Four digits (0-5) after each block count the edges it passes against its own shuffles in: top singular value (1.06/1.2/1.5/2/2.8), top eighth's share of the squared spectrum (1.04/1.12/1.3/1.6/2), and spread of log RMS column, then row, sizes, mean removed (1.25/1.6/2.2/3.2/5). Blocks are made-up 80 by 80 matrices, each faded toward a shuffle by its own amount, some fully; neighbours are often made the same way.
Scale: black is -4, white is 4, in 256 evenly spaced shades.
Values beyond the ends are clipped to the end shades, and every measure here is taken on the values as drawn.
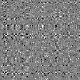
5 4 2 3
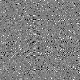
4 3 1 2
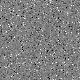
2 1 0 0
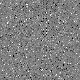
3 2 1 0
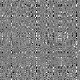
5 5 3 2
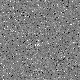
0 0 0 0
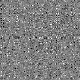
4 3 2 2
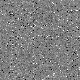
3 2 1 1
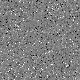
1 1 0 0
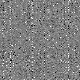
4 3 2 1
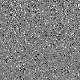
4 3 2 1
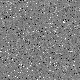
0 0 0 0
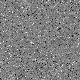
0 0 0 0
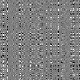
5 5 4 3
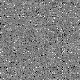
3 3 1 1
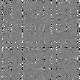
3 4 3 2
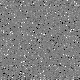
2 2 0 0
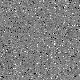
2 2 0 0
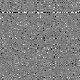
4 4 1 2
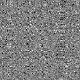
4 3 1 2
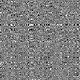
4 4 2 3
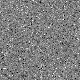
2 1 0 0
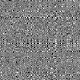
4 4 2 3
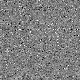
3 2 0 1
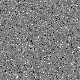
2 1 0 0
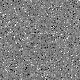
3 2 0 1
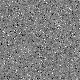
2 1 0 0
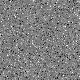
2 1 0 0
